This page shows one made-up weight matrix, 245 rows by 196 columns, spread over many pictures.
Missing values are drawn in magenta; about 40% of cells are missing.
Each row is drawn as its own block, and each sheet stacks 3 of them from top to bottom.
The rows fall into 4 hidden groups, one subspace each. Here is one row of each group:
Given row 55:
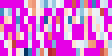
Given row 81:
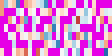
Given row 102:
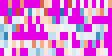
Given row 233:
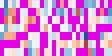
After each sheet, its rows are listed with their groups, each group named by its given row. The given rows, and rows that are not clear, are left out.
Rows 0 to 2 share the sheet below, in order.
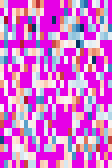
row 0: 102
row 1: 233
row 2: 81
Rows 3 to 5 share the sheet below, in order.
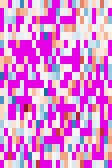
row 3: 55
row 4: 55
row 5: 81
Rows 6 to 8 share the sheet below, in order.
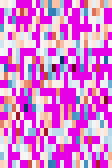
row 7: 102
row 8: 55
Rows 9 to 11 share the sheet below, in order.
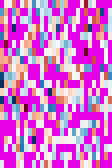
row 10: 55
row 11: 102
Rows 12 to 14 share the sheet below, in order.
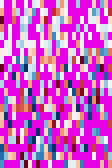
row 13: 81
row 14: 233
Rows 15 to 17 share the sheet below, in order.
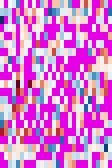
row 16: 233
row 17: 233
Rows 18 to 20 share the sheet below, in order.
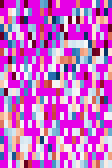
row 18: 81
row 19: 233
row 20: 55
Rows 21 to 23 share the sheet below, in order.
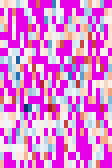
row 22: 55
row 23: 81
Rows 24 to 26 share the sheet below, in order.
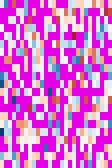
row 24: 233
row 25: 55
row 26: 55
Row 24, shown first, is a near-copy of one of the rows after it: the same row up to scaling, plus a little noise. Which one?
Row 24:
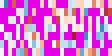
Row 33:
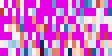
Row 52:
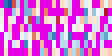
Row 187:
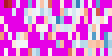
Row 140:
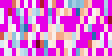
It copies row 52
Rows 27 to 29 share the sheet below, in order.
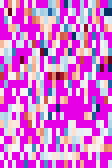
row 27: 233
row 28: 233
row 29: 233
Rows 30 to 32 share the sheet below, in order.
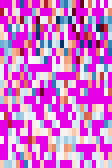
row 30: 81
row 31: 81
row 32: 233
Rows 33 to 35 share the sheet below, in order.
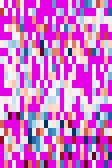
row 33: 233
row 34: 102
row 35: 233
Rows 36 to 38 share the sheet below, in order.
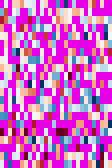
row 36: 233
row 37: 55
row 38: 233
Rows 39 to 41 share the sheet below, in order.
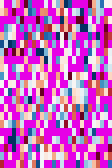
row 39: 81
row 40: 81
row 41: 81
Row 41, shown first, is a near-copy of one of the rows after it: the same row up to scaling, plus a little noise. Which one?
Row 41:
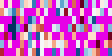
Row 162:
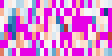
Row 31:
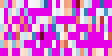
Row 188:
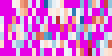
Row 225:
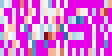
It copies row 162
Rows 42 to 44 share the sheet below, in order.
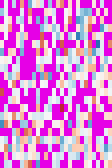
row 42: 81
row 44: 233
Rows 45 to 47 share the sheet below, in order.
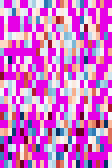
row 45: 81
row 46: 233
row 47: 81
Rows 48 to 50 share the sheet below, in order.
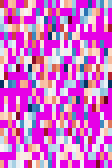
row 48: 81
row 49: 102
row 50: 55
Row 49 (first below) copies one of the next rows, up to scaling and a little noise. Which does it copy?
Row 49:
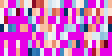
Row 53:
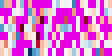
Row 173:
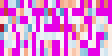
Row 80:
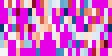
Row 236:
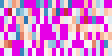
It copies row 80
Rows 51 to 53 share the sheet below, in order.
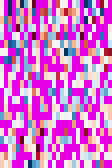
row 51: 233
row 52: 233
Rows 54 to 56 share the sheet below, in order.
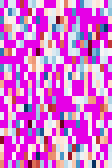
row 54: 81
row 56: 102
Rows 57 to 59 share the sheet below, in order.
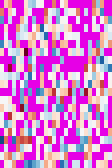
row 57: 55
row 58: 233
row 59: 102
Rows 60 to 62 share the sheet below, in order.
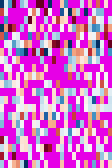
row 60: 233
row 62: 55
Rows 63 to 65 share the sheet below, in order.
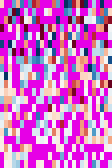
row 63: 81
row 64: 102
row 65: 102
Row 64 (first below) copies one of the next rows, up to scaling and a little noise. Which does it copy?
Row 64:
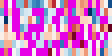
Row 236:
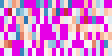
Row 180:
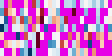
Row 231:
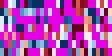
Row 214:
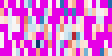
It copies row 231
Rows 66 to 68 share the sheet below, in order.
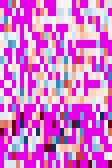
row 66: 233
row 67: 233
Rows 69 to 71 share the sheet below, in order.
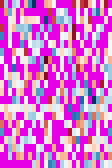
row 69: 102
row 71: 55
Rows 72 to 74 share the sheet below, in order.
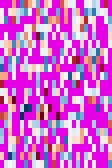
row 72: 102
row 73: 55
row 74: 233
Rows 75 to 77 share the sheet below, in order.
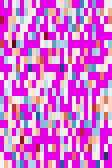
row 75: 55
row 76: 102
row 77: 102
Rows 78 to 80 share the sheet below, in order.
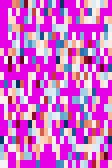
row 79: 233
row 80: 102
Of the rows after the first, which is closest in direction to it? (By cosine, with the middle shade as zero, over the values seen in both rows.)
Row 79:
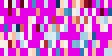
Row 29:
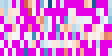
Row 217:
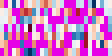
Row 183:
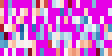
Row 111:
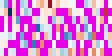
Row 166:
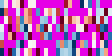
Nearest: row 166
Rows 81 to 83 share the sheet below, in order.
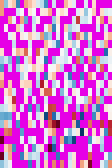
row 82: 55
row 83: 55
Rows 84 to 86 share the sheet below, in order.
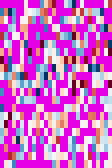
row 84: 233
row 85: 102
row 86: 233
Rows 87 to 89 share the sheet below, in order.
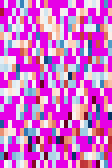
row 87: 81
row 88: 55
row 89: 81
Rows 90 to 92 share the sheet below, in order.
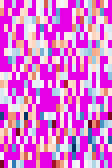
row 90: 55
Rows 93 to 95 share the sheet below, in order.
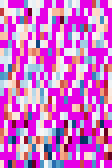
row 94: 233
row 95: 81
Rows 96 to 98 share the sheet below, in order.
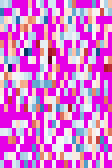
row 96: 55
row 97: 233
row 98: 81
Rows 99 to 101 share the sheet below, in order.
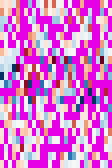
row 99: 55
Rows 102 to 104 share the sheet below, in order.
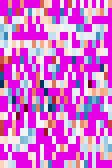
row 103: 55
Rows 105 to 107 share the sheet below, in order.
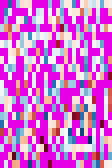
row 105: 233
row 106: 81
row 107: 55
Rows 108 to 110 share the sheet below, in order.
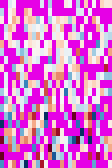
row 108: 81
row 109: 81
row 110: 55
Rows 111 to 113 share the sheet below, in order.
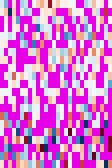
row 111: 233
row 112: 102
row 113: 81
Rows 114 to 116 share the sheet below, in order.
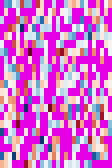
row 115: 55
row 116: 55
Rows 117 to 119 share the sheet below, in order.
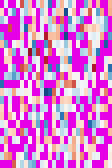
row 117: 81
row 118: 55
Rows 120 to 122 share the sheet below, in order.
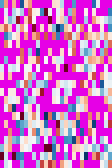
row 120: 233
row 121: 233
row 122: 55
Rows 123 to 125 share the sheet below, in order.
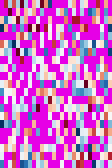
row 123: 233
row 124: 81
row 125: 81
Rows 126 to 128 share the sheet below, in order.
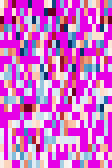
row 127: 102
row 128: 102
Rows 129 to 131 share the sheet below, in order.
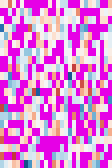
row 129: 102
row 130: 81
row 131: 55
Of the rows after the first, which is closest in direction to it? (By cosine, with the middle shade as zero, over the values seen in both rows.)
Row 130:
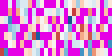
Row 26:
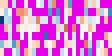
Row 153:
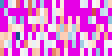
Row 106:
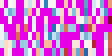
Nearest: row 26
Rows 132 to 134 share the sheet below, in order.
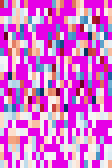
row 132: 102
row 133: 81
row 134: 81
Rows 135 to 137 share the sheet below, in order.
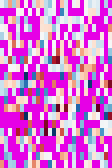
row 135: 233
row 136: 233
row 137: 102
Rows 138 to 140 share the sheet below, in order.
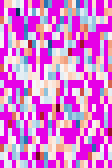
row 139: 233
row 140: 233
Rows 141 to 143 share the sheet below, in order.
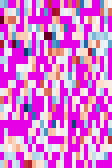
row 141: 55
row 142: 55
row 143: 102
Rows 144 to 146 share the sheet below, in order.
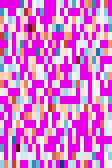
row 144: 233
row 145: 55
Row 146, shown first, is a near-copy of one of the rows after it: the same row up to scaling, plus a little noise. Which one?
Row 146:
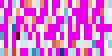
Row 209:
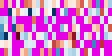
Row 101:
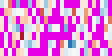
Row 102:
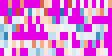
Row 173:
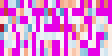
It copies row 209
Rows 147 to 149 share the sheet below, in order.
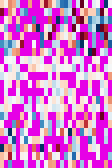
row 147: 81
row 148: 81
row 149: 81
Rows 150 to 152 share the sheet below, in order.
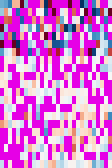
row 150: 55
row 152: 102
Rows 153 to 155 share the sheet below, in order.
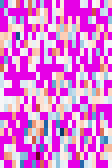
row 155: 102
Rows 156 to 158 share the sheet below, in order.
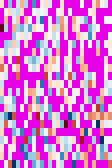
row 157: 55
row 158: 233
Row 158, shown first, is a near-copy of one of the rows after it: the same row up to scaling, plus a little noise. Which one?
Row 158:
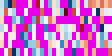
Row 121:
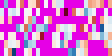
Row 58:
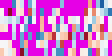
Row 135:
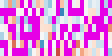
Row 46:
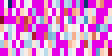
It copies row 121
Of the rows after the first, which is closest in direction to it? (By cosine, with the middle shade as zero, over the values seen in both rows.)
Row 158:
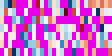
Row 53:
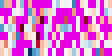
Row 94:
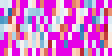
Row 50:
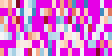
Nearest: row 53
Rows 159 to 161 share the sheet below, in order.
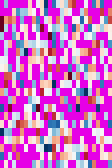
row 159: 55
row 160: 81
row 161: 55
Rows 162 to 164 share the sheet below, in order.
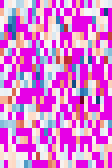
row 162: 81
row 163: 81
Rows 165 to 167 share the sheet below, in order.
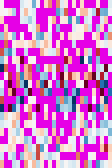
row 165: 81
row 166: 81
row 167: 102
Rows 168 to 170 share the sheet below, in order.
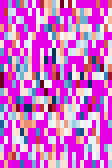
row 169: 55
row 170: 81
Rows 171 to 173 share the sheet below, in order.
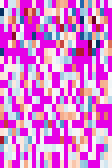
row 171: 81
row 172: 81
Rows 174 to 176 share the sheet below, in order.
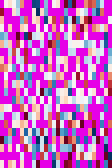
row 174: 102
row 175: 81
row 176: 233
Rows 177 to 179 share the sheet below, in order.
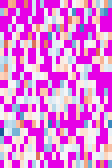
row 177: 81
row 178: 233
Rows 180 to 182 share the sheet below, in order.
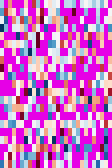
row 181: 81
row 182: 81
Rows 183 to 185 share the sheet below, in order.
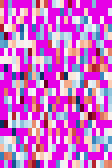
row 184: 102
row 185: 233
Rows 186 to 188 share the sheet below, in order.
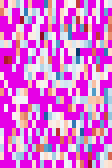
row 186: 81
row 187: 233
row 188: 81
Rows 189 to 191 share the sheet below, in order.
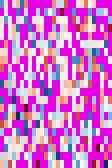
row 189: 102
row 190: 55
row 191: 81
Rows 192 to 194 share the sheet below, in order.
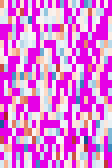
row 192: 233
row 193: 102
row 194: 81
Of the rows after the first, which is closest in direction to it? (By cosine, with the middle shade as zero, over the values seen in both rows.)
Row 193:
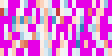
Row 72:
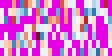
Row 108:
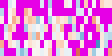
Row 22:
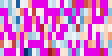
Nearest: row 22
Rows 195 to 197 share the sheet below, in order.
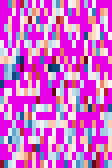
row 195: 233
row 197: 81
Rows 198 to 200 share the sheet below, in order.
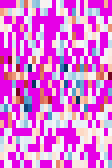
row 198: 102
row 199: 102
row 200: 233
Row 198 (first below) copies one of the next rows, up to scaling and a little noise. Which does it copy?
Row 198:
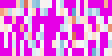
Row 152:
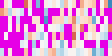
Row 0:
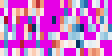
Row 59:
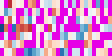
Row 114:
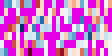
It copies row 152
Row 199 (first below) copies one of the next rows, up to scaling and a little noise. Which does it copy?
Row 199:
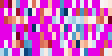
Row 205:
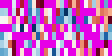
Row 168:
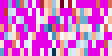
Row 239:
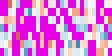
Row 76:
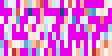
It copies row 239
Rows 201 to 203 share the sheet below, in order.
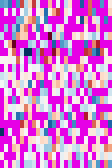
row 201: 55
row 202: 55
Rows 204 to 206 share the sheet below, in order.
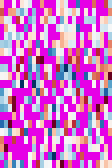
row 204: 55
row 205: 102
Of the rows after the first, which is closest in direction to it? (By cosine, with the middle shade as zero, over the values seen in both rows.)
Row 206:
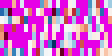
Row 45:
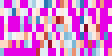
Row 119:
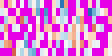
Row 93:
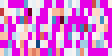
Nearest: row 119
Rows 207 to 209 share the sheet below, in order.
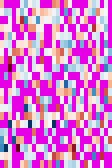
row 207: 233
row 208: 233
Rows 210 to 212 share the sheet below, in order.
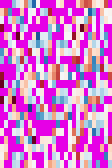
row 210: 102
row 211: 55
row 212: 102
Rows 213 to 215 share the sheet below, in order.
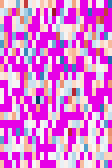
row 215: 81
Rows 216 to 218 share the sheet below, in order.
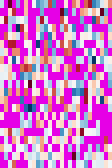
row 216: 233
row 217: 233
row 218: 81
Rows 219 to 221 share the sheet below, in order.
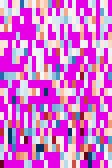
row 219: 233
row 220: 55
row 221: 81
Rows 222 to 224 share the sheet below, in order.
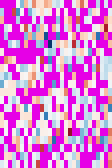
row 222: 81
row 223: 233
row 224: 81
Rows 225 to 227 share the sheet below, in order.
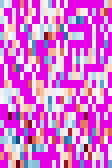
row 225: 81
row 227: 233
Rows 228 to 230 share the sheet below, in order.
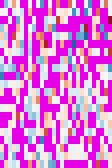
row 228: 81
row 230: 55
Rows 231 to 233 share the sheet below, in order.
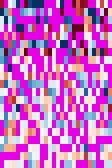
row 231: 102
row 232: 233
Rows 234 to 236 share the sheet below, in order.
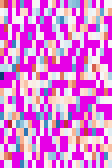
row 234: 233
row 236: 102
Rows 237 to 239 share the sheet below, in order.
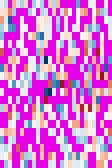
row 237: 81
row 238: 81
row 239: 102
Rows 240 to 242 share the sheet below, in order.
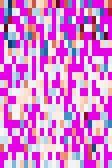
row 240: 233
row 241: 81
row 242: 233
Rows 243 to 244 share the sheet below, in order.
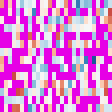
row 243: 233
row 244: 233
